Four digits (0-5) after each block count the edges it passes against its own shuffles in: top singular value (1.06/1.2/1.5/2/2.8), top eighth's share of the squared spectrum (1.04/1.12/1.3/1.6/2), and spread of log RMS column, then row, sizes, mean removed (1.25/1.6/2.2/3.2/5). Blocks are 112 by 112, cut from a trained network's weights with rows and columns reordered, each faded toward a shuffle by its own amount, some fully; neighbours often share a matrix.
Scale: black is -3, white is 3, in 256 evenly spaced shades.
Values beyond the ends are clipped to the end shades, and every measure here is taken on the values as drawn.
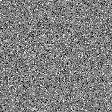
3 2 0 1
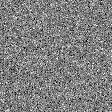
0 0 0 0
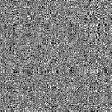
4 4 3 3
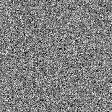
2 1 0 0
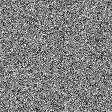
0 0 0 0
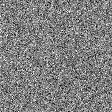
0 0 0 0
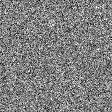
0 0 0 0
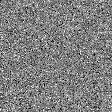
1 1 0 0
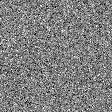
0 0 0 0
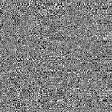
4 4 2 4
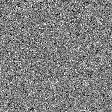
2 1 0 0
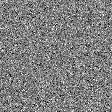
2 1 0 0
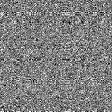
4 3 1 2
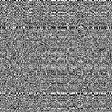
5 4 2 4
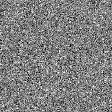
2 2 1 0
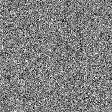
2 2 0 0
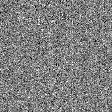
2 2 1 1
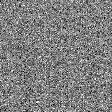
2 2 0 1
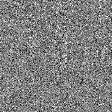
2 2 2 1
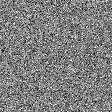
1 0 0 0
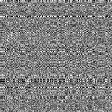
5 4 2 4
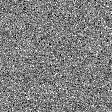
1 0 0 0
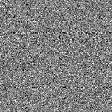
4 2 0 2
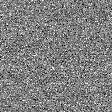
3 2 0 1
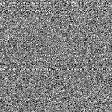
4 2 0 2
